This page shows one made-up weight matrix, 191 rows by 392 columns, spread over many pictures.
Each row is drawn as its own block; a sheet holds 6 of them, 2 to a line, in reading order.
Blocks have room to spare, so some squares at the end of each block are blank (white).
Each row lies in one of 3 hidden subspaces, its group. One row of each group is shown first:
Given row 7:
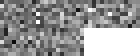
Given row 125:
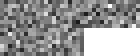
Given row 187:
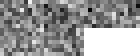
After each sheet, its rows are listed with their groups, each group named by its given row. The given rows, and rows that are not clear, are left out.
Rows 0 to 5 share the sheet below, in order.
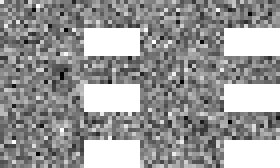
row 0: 125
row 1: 7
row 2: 187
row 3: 7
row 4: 187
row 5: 187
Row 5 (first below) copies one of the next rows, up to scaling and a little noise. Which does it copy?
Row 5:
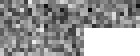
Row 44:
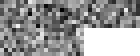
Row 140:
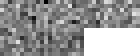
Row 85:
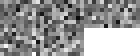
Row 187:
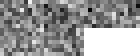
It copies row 187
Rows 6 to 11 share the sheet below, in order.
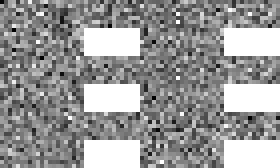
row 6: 187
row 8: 125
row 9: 7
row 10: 187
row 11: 125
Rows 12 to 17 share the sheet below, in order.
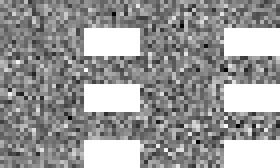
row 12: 187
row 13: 7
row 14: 187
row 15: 187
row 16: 187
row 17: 187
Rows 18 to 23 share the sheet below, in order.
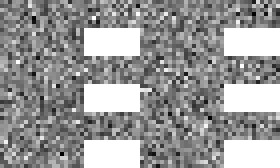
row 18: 187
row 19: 187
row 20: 187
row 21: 7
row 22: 7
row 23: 187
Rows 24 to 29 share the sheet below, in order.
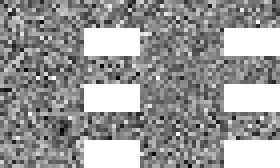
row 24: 125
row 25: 7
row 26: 7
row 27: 125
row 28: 187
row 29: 7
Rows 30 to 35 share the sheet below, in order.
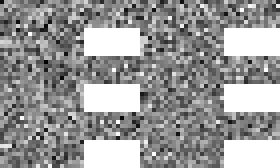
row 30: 125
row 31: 125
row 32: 187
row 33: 125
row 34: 7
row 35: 7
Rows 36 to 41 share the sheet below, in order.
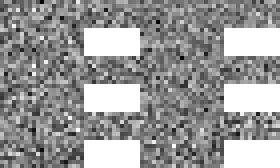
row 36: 125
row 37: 125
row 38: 125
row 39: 125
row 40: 187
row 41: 187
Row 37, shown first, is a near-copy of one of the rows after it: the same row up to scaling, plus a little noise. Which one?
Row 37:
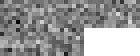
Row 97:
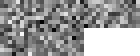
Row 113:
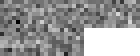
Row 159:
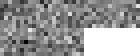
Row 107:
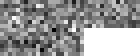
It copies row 113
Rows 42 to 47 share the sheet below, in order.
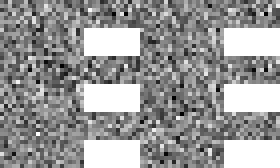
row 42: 187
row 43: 187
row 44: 187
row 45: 187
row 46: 7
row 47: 125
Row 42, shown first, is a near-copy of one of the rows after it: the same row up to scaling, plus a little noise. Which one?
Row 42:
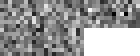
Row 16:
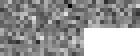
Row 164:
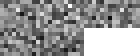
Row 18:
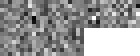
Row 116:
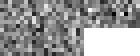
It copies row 116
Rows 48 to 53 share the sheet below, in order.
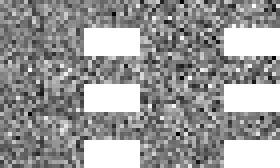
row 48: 187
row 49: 125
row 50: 187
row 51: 125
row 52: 187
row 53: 7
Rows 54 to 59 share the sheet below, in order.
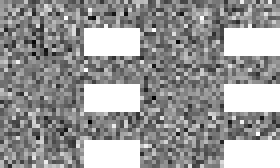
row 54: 187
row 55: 187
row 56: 187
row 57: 7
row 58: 187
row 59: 7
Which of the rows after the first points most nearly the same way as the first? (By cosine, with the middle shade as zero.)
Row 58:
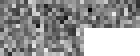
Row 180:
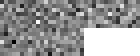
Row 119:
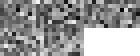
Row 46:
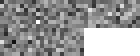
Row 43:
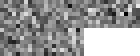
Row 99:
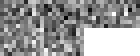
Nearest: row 99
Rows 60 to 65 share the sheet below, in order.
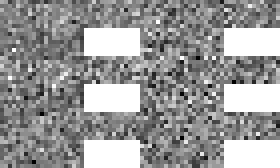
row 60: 187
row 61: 125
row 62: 187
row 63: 125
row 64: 125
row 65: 7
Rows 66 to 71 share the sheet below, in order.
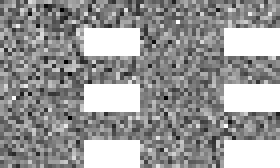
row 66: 187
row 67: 7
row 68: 7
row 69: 125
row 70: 187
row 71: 187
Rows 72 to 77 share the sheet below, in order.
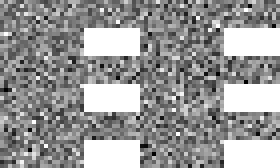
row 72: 7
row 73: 125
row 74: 7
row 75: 187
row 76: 125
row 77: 7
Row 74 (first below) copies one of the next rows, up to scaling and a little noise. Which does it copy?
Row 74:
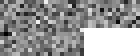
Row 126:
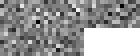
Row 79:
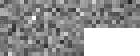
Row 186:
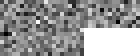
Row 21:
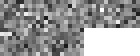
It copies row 186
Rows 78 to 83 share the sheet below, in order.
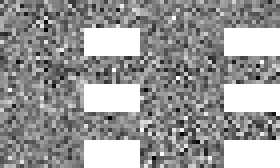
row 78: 7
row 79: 7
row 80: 187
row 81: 7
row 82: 125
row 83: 125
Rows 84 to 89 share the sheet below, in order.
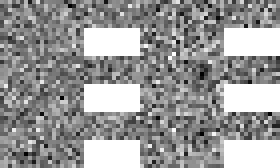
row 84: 187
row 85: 187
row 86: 7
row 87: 187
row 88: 125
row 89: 187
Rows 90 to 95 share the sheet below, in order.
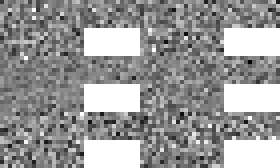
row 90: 125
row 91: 125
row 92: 7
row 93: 125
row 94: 125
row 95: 125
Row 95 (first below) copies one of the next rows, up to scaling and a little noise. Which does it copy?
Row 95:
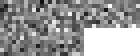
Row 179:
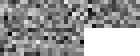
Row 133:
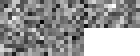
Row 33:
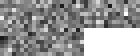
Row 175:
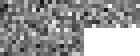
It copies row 175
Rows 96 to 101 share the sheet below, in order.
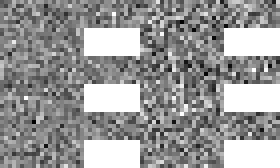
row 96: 187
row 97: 125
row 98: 125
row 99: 187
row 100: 125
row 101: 125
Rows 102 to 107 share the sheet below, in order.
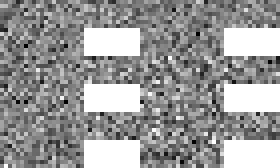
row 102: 7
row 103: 125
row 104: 7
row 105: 187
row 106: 125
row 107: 125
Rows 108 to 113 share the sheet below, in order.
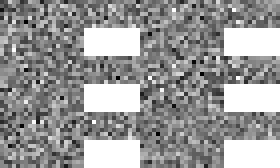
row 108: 125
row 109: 125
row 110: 7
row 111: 125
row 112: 125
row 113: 125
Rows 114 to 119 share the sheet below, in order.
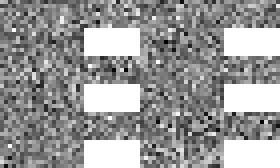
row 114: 187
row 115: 125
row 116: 187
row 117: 187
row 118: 125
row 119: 187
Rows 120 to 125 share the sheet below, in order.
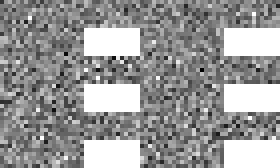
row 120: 125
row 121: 187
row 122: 187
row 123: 125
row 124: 7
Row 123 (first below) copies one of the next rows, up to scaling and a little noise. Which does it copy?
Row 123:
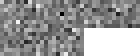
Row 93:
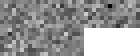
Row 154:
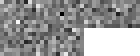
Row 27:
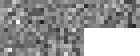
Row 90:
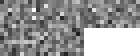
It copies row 154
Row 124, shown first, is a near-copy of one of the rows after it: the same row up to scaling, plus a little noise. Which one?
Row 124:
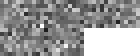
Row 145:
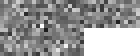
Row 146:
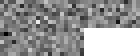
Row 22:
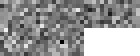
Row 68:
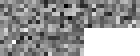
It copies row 145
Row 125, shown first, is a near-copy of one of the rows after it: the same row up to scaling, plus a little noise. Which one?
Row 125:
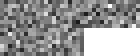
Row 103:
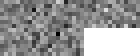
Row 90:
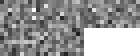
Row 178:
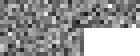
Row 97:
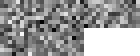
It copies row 178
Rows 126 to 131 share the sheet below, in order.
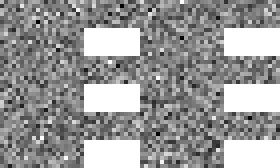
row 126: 7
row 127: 125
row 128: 125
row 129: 125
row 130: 7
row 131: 125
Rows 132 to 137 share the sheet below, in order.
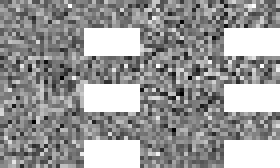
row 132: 187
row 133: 125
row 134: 187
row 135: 187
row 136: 125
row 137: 187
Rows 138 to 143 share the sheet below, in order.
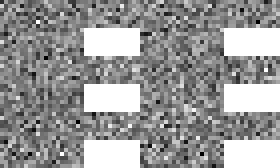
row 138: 7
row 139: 7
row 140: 187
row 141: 187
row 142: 7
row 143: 7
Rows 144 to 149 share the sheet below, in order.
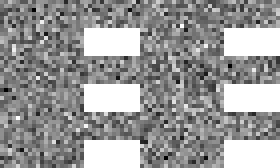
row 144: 125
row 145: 7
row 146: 7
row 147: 187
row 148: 187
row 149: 7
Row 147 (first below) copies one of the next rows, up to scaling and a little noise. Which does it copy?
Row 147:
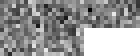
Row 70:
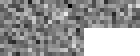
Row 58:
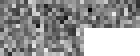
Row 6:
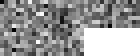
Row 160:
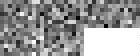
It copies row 58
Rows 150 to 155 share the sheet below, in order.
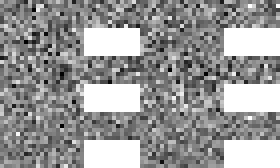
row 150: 125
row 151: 125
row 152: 187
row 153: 187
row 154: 125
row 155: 125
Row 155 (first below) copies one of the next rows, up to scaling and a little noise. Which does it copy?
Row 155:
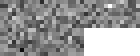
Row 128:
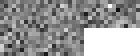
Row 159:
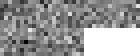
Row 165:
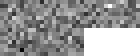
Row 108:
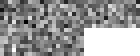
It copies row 165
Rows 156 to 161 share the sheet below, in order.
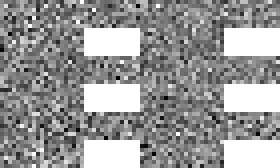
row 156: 125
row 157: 187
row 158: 7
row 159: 125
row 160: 187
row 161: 7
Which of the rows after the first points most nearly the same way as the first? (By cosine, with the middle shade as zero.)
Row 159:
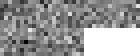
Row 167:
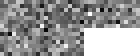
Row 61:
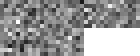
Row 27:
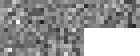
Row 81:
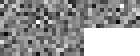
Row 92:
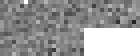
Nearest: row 61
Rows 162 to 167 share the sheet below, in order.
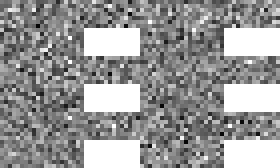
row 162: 125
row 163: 187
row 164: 187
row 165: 125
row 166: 187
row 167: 7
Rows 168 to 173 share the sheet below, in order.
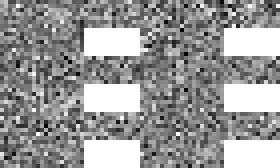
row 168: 187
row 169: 125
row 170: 187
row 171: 125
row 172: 7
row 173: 7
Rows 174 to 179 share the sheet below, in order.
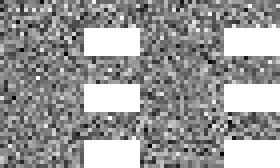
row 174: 125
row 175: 125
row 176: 7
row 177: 187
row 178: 125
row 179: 125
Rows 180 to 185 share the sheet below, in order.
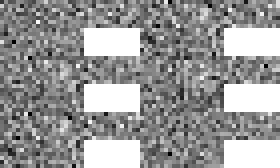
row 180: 7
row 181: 187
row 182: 187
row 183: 187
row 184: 187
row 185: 7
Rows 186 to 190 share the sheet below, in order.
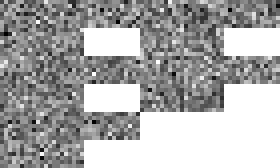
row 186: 7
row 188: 125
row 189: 187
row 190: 125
